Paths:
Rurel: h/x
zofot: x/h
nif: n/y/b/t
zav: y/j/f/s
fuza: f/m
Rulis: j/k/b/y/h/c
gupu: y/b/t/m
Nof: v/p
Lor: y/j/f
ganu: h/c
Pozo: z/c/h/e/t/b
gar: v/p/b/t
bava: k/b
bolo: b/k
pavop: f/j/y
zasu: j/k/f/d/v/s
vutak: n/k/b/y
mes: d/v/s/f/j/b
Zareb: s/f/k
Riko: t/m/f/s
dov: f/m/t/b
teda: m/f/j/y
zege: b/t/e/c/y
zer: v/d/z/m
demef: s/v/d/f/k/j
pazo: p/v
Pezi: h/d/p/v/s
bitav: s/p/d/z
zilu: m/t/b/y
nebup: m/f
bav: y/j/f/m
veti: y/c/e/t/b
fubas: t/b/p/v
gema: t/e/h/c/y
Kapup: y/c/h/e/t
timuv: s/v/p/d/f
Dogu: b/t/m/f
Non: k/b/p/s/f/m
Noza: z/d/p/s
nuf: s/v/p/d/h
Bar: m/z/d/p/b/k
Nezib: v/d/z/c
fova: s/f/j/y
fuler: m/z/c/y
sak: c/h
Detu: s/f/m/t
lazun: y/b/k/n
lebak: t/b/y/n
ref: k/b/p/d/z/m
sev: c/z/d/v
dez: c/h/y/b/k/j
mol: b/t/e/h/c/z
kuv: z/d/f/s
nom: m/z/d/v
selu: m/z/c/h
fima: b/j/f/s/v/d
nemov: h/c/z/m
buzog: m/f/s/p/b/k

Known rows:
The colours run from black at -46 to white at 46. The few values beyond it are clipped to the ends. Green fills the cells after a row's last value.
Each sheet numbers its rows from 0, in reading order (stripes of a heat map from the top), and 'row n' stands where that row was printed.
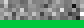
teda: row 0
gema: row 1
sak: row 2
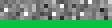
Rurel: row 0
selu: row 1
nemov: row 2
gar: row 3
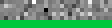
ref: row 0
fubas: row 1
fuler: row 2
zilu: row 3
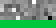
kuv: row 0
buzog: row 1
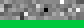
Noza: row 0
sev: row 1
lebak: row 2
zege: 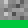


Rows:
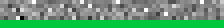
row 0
Zareb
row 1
pavop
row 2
Detu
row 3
bav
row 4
fova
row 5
zofot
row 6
zer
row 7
Pozo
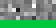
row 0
timuv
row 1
gupu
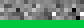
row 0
Pezi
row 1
nuf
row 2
Nof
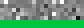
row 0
Lor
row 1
mol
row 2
demef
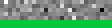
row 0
nif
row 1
zasu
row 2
Dogu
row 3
nom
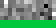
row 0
dov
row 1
ganu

